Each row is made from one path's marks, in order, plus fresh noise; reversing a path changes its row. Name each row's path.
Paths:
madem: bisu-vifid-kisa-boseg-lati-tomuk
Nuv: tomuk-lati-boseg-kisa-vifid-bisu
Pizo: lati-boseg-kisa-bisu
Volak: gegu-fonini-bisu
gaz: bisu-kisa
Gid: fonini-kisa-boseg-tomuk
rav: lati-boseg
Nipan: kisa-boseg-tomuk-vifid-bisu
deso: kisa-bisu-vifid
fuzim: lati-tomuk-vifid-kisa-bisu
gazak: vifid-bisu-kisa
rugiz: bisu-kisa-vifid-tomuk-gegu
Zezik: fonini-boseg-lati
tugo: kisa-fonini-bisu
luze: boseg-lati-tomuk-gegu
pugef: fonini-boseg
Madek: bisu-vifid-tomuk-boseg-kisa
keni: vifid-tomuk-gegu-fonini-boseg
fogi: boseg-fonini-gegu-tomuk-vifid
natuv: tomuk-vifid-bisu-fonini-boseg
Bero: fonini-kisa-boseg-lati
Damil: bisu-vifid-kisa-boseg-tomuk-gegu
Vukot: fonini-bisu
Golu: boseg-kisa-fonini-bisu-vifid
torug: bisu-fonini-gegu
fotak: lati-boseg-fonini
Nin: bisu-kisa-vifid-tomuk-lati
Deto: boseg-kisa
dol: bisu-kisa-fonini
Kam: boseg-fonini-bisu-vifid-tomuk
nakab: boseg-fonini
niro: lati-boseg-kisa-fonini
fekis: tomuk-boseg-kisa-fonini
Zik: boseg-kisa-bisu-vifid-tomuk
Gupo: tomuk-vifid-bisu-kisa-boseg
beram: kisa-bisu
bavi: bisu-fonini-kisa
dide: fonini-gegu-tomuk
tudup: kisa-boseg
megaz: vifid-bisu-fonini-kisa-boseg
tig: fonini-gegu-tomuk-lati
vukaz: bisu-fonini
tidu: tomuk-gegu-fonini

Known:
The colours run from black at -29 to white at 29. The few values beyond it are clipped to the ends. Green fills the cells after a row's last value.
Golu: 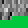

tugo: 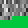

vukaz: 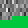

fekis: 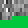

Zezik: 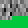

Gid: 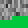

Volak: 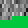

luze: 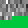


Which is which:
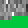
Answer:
Damil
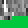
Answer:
gazak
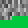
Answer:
Kam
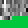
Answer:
Pizo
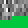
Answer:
dol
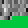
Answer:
Nuv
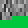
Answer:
nakab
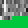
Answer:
beram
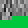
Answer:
fotak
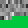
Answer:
dide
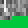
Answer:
Madek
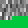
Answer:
tig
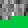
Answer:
torug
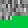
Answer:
madem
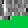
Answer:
fuzim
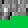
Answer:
deso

